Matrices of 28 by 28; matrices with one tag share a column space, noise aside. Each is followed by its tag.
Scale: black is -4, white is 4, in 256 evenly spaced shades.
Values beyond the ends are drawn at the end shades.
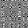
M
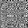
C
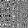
C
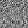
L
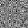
L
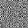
M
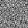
L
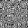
C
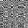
M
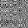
L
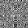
C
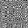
M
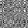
L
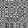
M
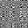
M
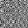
L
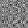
L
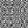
L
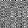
M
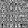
C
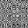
C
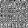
C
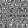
C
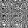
C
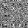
C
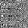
C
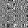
C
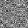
L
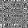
C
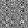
L
